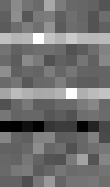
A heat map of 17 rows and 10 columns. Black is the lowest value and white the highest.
Ninth with the lowest average: bottom left. Odd lines: rows 4, 9 and 12. Histogram: heavy tails on both sides.
